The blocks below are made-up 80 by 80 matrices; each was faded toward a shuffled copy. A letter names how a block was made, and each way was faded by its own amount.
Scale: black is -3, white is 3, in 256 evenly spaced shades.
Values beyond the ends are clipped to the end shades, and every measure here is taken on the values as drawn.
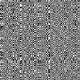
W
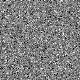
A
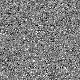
A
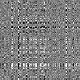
W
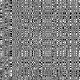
W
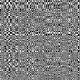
W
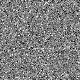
A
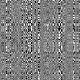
W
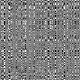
W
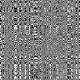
W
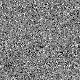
A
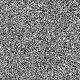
A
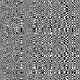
W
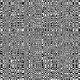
W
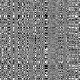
W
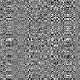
W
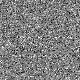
A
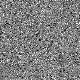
A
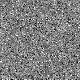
A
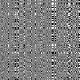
W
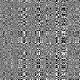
W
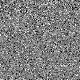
A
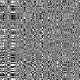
W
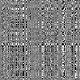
W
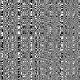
W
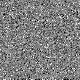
A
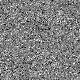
A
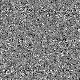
A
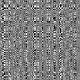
W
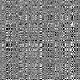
W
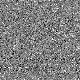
A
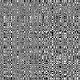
W
